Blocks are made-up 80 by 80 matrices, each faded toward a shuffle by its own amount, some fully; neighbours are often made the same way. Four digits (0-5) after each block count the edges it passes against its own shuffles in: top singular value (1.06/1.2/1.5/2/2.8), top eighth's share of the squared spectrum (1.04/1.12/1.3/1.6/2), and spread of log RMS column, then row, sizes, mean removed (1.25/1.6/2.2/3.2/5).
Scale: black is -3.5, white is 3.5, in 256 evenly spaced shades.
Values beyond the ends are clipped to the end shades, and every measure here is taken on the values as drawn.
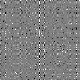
5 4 3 2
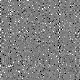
4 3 2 1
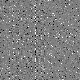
4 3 1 0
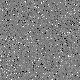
1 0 0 0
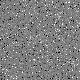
0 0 0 0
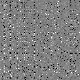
4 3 2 1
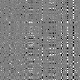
5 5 3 2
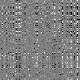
5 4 3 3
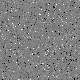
2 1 0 0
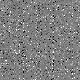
4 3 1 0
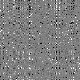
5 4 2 2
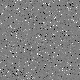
0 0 0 0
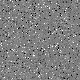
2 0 0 0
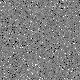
0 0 0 0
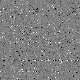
2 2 1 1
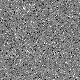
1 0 0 0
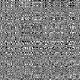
4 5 3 4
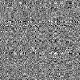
4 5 2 3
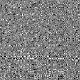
4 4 2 3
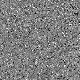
2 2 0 1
